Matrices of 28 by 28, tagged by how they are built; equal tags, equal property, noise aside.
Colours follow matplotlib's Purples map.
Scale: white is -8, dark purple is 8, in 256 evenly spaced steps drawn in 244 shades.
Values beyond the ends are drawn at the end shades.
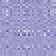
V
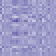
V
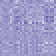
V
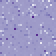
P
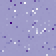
P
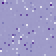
P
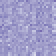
V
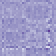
V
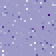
P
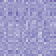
V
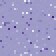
P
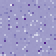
P
